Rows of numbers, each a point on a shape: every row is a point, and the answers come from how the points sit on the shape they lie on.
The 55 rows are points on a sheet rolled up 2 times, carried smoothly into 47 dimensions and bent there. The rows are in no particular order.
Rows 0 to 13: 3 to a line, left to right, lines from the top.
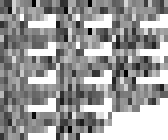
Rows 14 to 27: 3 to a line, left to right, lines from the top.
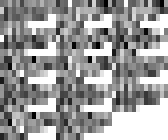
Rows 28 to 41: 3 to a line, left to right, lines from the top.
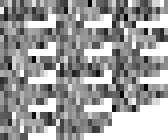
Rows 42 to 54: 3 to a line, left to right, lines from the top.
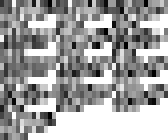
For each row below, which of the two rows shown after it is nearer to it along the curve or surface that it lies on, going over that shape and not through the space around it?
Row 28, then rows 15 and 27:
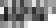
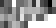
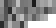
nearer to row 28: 27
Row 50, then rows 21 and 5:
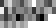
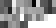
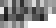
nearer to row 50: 5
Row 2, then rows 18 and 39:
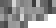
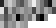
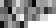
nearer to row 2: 18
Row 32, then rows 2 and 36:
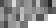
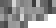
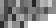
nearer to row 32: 2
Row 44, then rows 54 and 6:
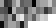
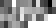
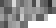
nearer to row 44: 54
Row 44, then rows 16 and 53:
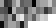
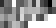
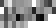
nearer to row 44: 16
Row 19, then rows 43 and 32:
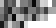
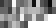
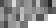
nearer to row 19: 43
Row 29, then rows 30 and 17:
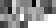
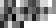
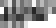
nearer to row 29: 30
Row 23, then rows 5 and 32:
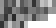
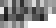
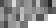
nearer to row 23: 5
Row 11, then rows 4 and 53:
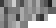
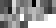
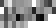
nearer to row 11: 53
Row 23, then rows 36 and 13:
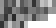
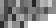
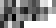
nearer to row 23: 36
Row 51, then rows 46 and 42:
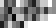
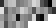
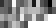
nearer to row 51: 42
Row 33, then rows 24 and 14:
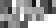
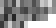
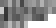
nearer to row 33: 24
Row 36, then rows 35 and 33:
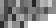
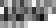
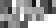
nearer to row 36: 35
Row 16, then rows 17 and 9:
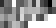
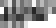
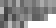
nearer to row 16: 17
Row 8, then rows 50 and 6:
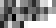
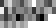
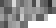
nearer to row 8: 50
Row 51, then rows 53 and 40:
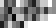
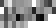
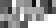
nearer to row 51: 40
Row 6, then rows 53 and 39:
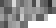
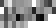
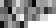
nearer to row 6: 53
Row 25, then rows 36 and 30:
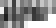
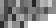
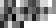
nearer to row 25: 36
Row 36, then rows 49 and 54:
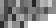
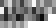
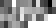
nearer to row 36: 49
